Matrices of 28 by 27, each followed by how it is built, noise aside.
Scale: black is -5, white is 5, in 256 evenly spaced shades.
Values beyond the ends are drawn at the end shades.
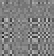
low rank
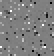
sparse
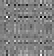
low rank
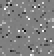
sparse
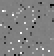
sparse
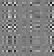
low rank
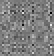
low rank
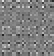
low rank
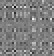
low rank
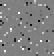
sparse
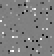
sparse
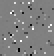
sparse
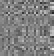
low rank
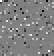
sparse
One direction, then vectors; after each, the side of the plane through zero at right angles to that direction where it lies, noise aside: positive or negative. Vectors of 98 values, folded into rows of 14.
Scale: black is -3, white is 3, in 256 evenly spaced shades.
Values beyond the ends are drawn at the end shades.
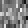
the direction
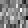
positive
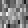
positive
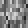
positive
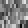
negative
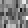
negative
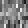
positive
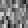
positive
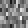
positive
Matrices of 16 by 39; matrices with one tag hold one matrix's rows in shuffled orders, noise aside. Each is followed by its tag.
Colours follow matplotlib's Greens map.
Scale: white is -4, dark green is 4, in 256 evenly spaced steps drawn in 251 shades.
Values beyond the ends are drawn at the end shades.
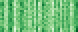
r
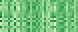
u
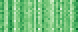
r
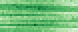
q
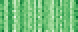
r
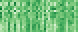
u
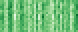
r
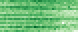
q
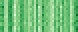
r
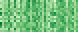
u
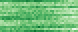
q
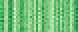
r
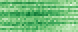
q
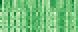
u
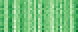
r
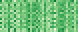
u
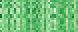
u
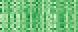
u
